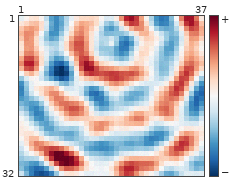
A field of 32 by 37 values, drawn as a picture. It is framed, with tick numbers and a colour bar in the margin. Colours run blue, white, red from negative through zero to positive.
Lone odd cells: none. Ninth with the lowest average: middle left. Rings: centred on the top middle. Slope: none.
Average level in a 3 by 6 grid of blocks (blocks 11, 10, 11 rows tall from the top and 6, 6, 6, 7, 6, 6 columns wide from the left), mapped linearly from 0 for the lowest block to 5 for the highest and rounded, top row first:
514205 | 032342 | 142323
